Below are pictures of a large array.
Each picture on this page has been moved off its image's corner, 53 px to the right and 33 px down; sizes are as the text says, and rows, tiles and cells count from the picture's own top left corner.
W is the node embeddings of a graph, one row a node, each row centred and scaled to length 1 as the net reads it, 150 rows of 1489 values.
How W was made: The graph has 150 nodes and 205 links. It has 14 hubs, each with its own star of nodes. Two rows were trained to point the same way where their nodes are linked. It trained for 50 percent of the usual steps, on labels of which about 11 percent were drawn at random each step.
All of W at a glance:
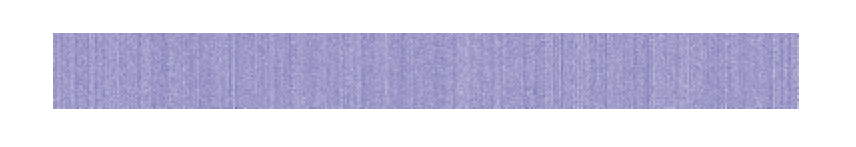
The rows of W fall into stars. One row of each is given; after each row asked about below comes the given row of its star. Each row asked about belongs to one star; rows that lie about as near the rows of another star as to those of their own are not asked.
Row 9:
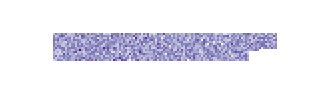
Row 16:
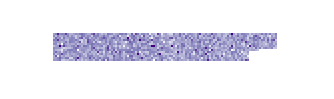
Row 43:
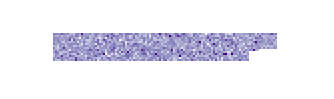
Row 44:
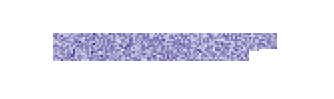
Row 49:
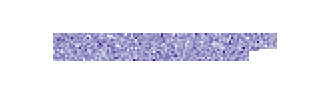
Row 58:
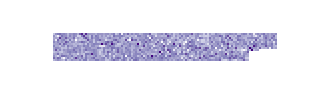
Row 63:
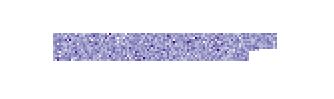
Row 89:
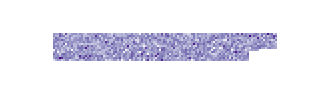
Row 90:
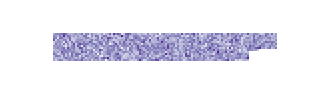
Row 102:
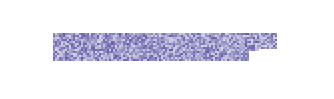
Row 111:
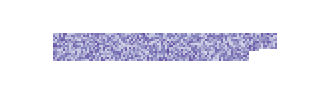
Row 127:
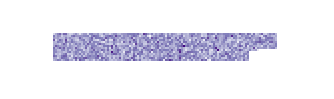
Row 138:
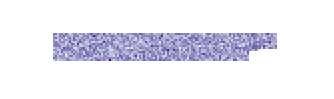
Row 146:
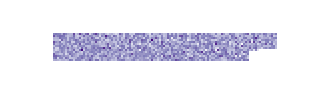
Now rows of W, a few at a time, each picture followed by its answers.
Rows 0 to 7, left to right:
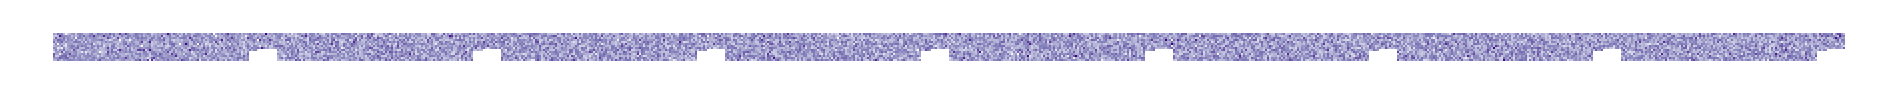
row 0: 49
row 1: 9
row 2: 16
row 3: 89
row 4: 44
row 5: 127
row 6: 44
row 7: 89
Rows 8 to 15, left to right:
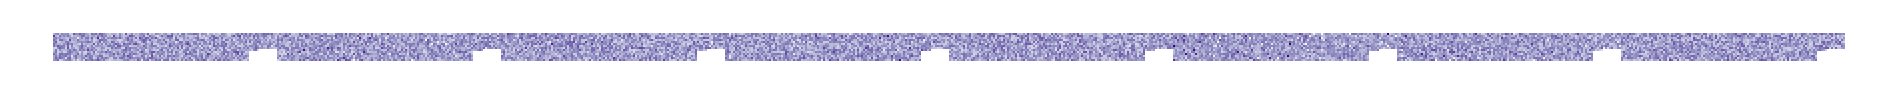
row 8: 89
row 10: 146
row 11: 111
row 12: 44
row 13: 44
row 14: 90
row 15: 43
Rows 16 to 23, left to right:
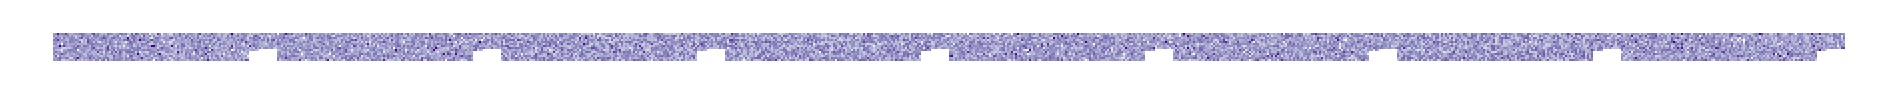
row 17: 43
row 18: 9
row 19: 111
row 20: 90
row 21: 89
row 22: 49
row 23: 102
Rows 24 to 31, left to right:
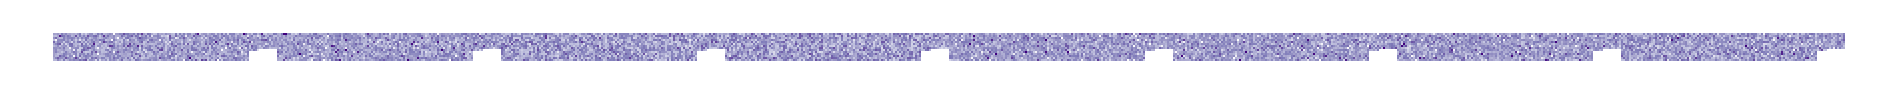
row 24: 49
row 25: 127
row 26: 111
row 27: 49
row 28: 146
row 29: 44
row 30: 146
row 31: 16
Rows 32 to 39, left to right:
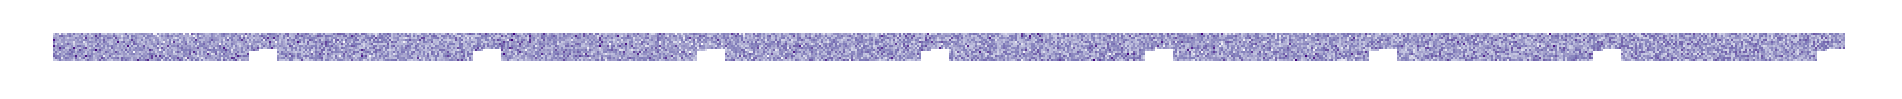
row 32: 89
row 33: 44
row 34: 16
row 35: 90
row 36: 58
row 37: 49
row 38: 111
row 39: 9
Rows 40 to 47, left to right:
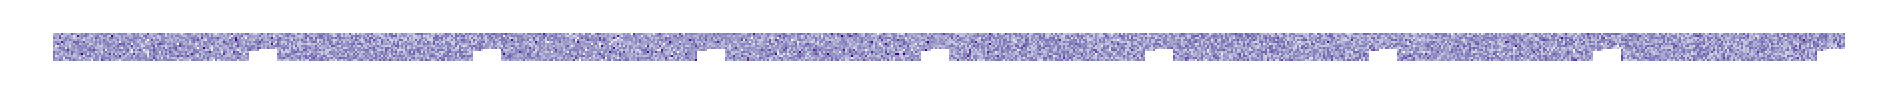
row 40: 90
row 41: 89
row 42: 16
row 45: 102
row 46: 63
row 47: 16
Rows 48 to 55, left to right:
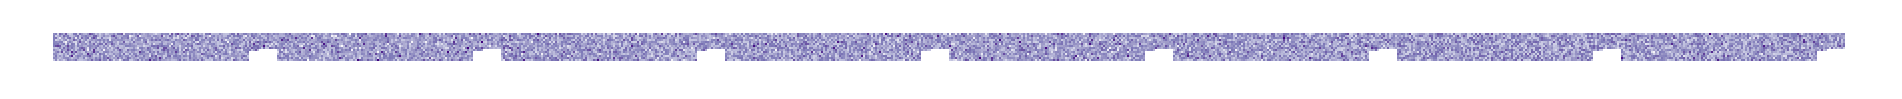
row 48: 9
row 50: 9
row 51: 9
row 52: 89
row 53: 43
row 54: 63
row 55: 127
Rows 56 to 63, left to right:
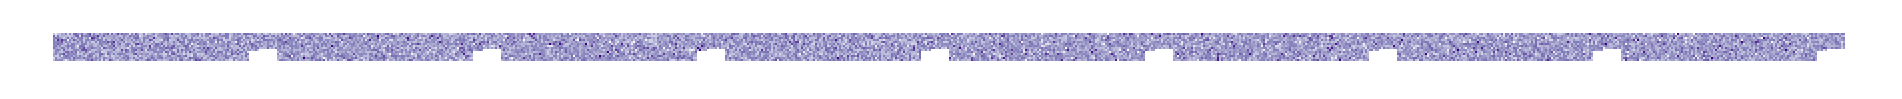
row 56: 9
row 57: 9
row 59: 127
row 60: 43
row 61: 43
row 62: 90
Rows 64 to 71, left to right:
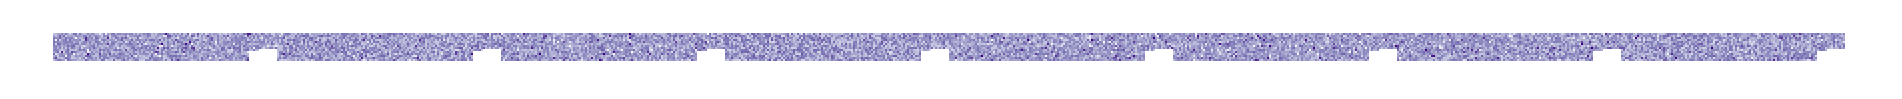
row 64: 9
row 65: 43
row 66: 111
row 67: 16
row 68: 89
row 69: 58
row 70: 102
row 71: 58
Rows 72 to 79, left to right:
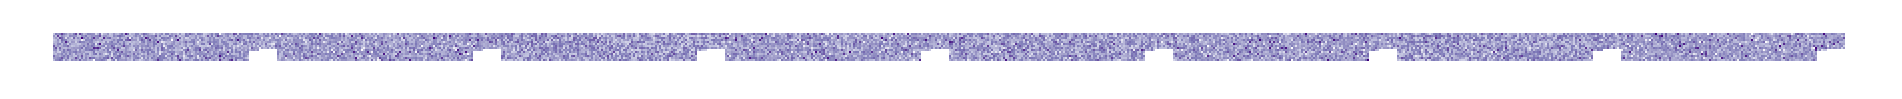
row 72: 58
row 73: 16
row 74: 146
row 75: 16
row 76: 90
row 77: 16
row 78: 127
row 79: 146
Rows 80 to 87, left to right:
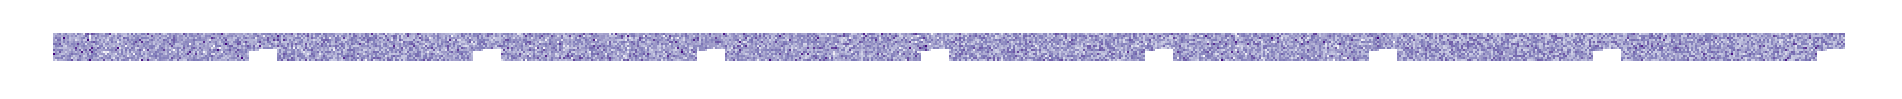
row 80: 63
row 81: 138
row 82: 138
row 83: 102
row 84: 49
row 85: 138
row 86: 90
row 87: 102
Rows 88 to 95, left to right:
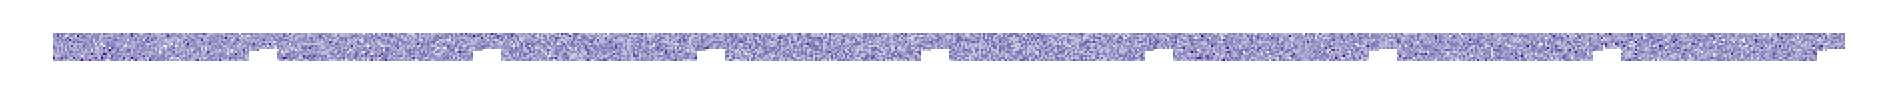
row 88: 58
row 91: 146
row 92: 138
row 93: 16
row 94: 90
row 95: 102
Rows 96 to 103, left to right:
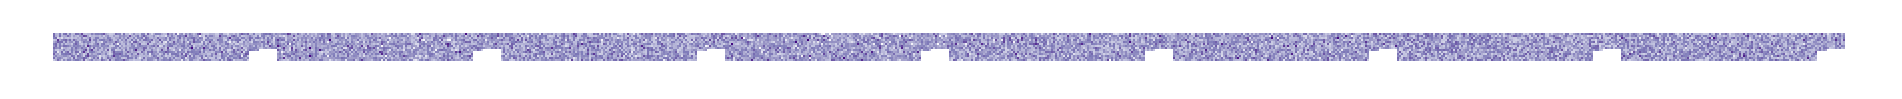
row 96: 111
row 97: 89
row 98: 58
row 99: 138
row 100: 138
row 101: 63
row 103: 16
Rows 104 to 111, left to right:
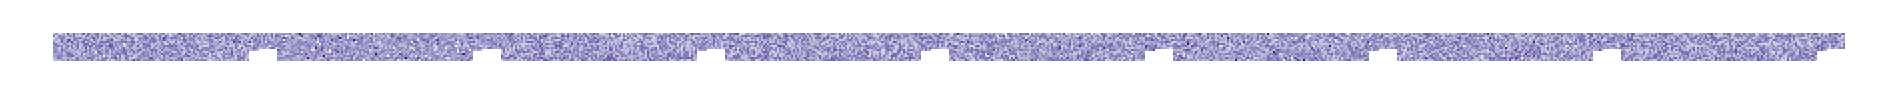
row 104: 44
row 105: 63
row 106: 58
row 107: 127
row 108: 127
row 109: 111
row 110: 9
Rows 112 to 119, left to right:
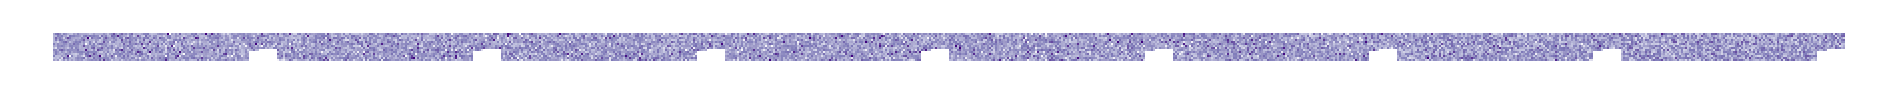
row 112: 127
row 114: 90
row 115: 43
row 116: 16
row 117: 102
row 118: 89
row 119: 89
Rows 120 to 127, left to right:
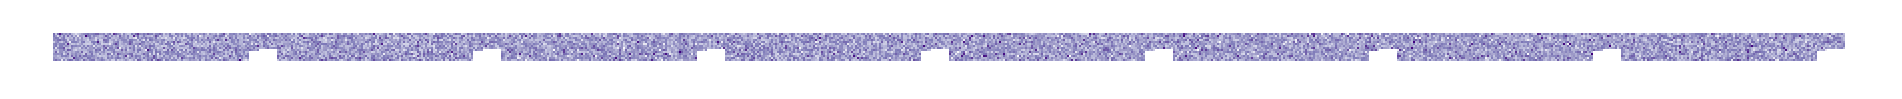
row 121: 58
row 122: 90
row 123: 63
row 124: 102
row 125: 102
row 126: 138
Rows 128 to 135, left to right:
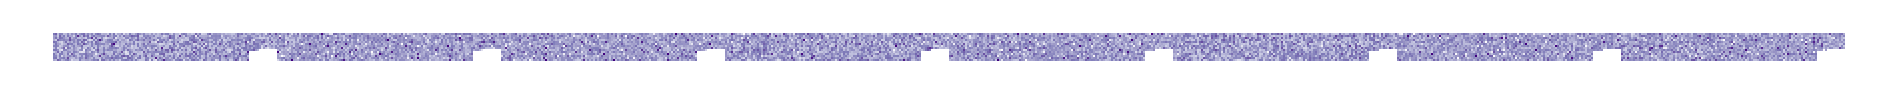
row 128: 138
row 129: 44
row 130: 43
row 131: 49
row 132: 90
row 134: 111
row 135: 102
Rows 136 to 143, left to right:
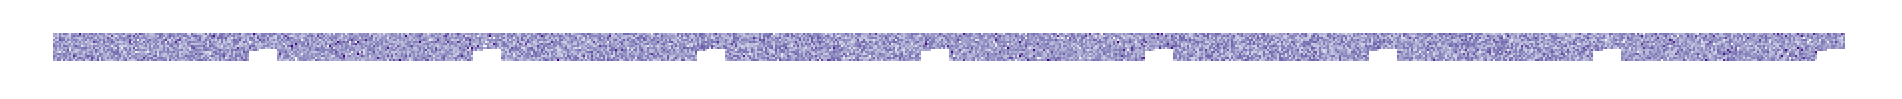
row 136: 111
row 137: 146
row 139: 58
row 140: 44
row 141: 138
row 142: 90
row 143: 111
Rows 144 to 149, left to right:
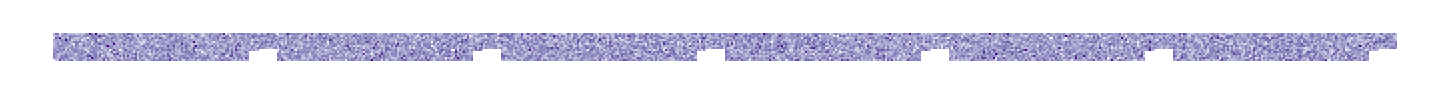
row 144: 127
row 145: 89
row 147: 102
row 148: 43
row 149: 111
